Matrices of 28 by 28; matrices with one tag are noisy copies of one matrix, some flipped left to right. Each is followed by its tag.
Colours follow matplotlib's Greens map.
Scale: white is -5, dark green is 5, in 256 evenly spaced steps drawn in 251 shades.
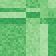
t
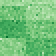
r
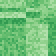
t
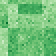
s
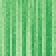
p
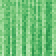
p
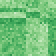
t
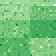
r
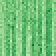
p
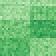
r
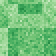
s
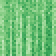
p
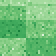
r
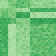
t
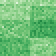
r
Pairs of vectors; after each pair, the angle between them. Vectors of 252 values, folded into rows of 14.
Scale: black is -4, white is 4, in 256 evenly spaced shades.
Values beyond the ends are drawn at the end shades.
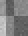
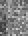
partly opposed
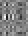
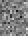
partly aligned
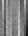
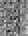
partly opposed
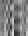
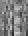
nearly opposite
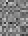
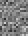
nearly opposite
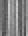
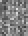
partly aligned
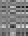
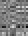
nearly opposite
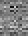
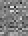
nearly opposite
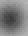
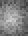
nearly opposite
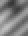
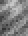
nearly opposite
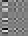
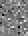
orthogonal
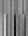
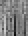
nearly parallel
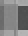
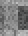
nearly parallel
